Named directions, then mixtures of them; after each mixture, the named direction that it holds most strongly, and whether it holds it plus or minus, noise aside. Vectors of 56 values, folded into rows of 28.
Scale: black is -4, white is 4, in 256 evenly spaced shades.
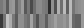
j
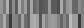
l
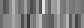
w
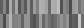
l, minus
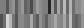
j, plus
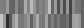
j, minus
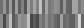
l, minus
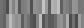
l, minus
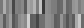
w, minus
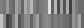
j, minus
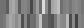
w, plus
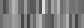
w, plus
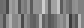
l, minus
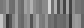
j, minus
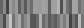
l, minus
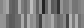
w, minus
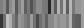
j, plus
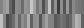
j, minus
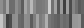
j, minus
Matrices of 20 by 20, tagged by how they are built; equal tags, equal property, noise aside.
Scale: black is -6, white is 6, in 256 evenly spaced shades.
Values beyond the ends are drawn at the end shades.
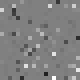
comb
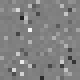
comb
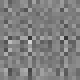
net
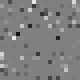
comb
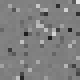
comb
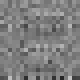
net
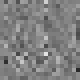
net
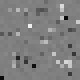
comb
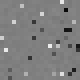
comb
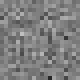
net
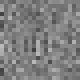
net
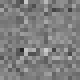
net
